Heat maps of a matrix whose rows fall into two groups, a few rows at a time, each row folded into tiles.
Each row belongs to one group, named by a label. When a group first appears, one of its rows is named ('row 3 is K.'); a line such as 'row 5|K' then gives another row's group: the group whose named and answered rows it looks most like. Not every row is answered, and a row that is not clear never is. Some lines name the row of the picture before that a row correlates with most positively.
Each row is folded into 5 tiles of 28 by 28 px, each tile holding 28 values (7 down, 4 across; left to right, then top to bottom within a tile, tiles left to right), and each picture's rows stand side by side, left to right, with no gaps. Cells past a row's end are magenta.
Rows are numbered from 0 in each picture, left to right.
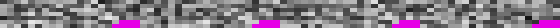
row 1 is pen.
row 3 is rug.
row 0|pen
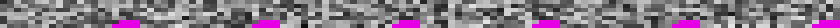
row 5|pen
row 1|rug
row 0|rug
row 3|pen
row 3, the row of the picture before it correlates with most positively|1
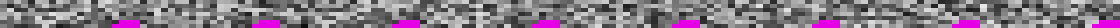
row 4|rug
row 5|rug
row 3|rug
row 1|rug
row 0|rug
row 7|pen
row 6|pen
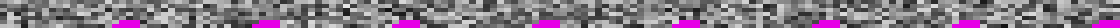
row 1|rug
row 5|rug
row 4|pen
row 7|rug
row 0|pen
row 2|pen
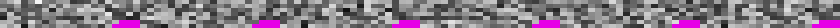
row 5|pen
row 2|pen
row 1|rug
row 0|pen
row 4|pen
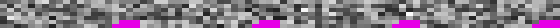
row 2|pen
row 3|rug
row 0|rug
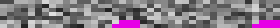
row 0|pen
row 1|rug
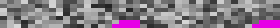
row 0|pen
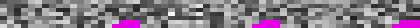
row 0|pen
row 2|pen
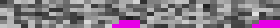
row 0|pen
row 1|rug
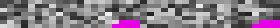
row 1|rug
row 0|pen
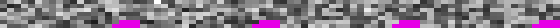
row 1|rug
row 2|pen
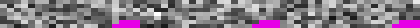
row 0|rug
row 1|rug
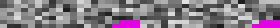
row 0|rug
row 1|pen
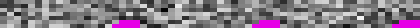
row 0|pen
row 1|rug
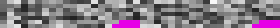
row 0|pen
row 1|pen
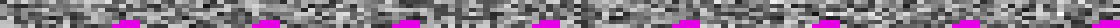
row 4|pen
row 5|pen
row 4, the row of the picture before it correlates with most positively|0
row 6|rug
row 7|rug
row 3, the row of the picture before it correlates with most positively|1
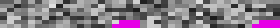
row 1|pen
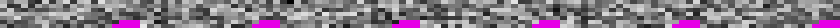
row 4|pen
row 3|pen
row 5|rug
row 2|rug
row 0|rug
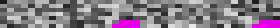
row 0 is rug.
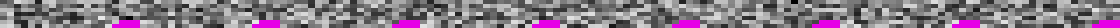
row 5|rug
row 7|rug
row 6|pen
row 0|pen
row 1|pen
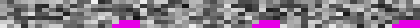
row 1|pen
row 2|pen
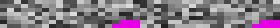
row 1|pen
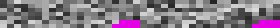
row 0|pen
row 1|rug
